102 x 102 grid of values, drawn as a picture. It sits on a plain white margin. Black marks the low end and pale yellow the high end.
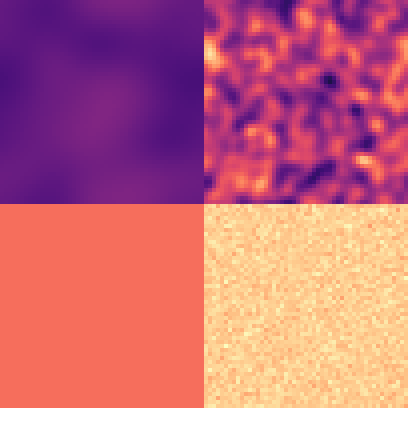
It is made of 2 by 2 panels. Panel 1,1: low, smooth, faint in contrast. Panel 1,2: middling, blotchy, strong in contrast. Panel 2,1: high, flat. Panel 2,2: very high, fine-grained, faint in contrast.
